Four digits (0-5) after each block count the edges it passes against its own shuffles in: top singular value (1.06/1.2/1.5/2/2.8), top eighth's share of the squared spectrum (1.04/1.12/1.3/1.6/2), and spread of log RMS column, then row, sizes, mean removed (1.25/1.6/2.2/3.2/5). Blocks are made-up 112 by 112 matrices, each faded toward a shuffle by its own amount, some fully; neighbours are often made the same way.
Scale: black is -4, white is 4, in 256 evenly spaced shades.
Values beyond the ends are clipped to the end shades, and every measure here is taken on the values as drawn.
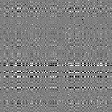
5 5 3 4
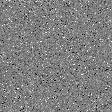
0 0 0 0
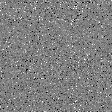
1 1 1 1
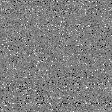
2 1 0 2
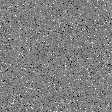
0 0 0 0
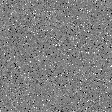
0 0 0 0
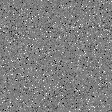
0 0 0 0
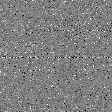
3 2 0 2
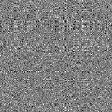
4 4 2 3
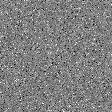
2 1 0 0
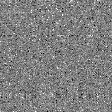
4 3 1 1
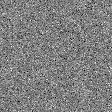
0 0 0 0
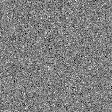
3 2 1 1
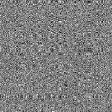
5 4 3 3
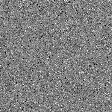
2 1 0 0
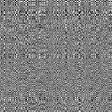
5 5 4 4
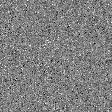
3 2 0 0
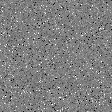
2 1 0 0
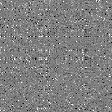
4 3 2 2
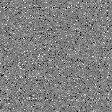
3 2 0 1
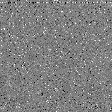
3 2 0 1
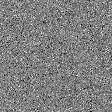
0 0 1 0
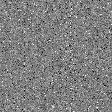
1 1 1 0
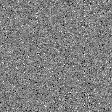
1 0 1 0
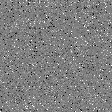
3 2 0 1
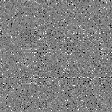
4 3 1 2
